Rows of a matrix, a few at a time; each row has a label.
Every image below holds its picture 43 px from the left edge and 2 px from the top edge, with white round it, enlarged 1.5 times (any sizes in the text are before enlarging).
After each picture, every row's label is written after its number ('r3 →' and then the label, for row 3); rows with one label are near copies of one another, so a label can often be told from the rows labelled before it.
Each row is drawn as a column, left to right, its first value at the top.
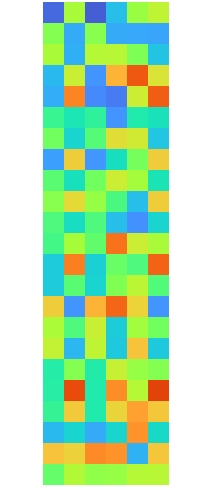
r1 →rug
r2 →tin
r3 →rug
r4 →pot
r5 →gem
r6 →tin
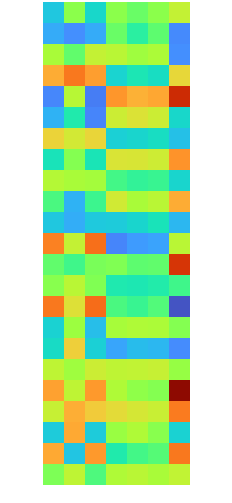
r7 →pot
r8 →gem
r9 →pot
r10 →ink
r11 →ink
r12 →ink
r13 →tin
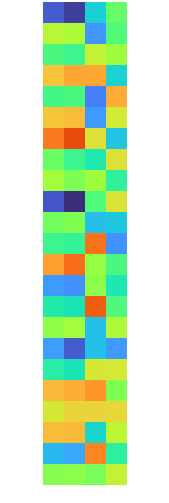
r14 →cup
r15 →cup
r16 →pot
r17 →ink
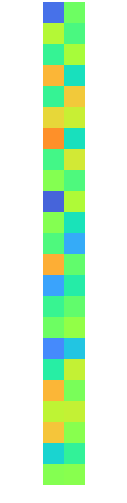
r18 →cup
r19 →ink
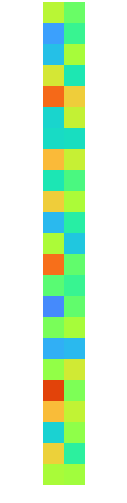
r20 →tin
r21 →ink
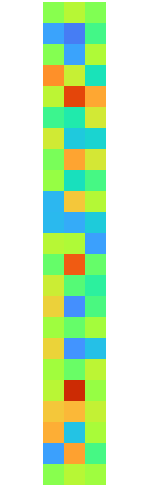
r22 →gem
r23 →tin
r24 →ink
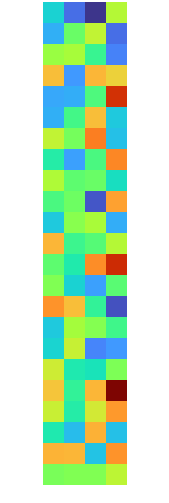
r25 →pot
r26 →rug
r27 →cup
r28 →tin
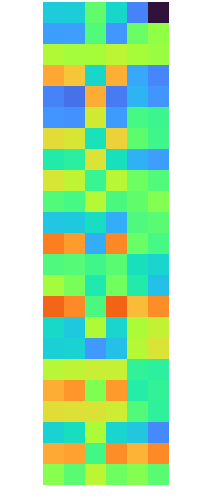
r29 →pot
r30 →pot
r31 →ink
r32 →pot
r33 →rug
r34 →rug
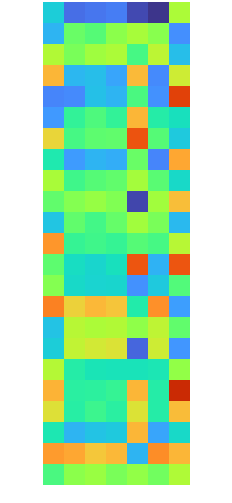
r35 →pot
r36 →rug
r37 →rug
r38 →rug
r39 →cup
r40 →rug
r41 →tin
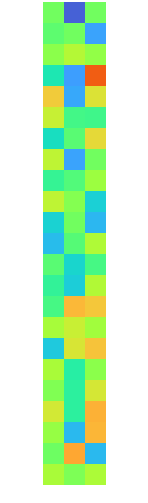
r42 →ink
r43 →rug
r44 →gem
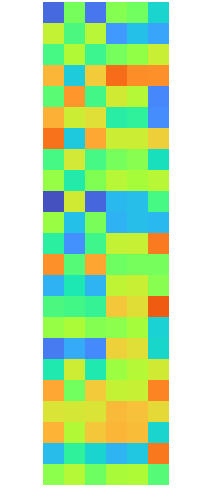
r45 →cup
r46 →ink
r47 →cup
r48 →gem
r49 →gem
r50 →pot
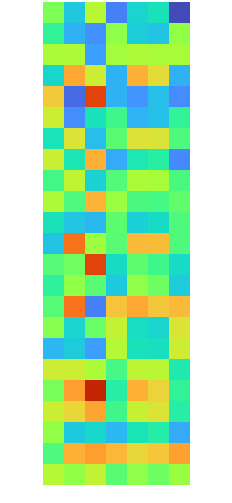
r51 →ink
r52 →pot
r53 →tin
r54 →rug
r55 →pot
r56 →pot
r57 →rug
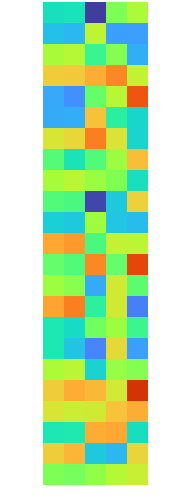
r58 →pot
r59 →pot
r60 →cup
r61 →gem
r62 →tin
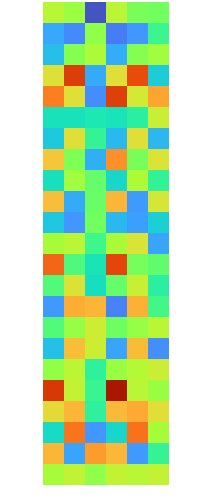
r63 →tin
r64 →gem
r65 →rug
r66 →tin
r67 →gem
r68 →ink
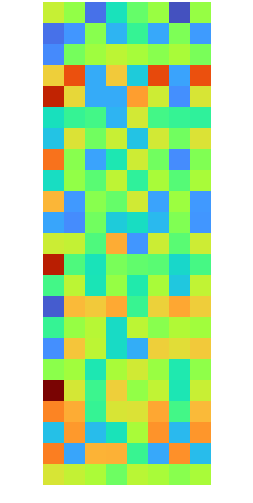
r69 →tin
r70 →gem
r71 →rug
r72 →pot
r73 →ink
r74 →gem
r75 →rug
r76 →gem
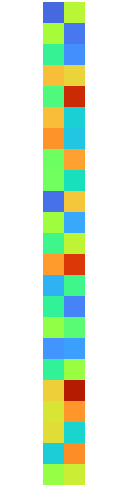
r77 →cup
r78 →tin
